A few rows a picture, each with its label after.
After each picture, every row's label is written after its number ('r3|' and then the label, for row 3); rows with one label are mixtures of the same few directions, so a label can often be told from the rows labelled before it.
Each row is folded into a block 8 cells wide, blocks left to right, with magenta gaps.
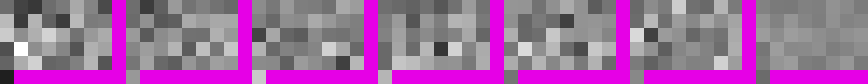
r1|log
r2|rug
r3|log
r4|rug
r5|log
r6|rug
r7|log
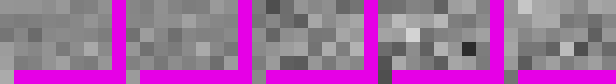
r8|log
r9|log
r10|rug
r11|log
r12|rug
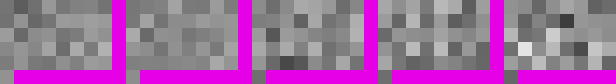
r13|rug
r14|rug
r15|rug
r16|rug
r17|log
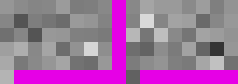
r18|log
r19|log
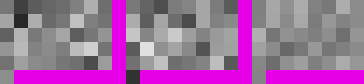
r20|log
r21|log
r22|rug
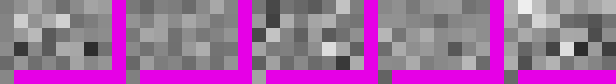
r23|log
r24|log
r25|log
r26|log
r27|rug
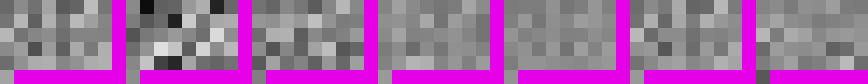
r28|rug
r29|rug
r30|log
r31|rug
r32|rug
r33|rug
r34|log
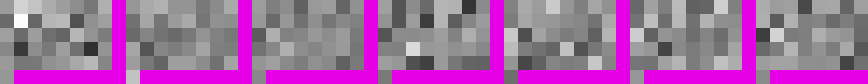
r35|log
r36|log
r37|rug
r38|rug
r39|rug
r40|rug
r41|rug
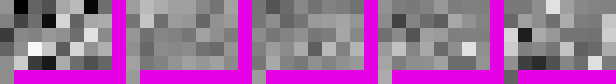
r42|rug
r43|log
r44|rug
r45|log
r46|rug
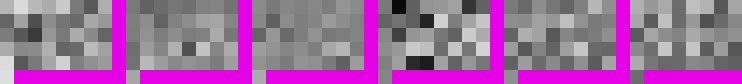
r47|log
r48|rug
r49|log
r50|rug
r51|log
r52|rug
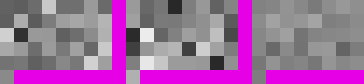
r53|rug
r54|rug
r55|log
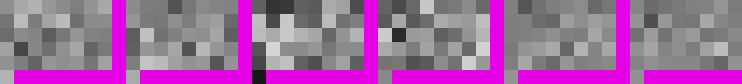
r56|log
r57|rug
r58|log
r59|rug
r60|rug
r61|log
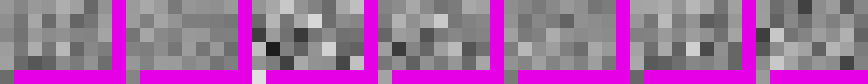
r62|rug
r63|rug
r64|log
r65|log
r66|log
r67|rug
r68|rug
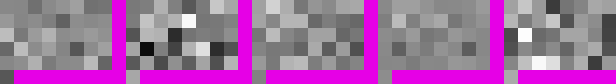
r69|log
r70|log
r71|rug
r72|log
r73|rug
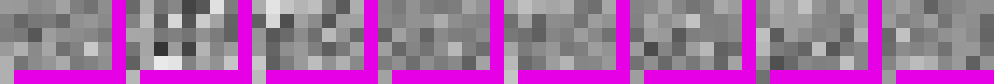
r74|log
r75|rug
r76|log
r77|log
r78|log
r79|log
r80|rug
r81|rug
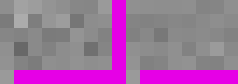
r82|log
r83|log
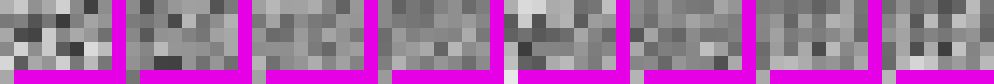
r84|log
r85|rug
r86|log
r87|rug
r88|log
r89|log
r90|rug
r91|rug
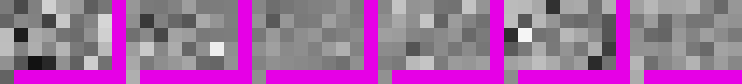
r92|rug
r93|log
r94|log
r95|rug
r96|rug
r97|log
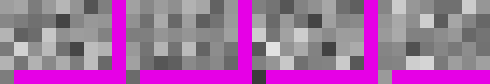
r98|log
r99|rug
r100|log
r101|rug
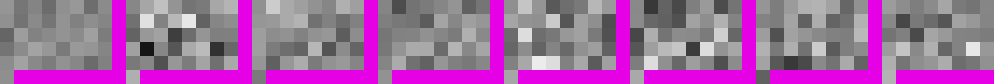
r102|rug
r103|log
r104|rug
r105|rug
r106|rug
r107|rug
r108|rug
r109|log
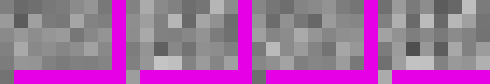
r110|log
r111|rug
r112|log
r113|rug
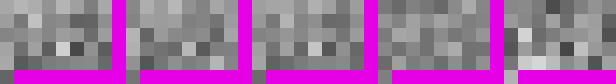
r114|rug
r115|rug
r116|rug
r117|log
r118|rug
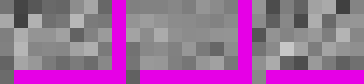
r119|log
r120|log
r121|rug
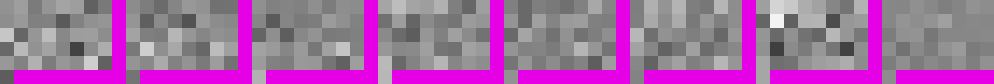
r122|log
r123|log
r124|log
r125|log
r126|log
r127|rug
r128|log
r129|log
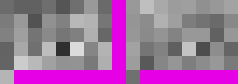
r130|rug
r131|rug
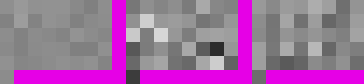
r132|log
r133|log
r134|rug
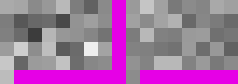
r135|log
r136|rug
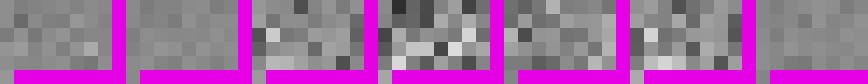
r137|log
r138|rug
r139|rug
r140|rug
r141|rug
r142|rug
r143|rug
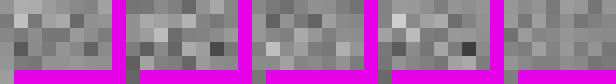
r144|log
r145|log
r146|log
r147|log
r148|rug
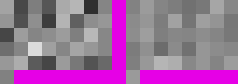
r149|rug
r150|rug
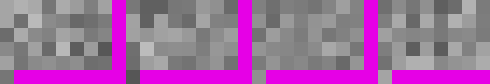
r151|rug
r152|log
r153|log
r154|rug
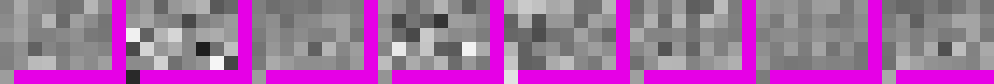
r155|rug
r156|log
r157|rug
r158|log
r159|log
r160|rug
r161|rug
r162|rug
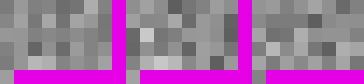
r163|rug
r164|rug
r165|log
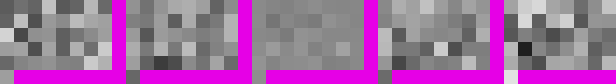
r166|rug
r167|rug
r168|log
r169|rug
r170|log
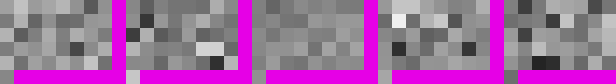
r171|log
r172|log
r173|rug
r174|log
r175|rug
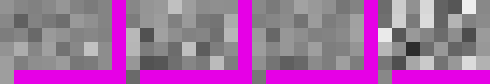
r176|log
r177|rug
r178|rug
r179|rug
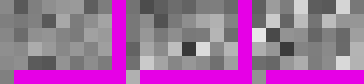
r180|rug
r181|rug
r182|rug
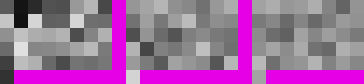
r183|log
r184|log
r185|log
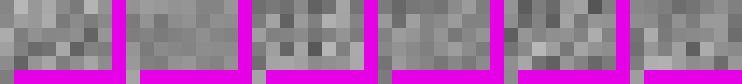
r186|rug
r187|log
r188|rug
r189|log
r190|rug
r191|rug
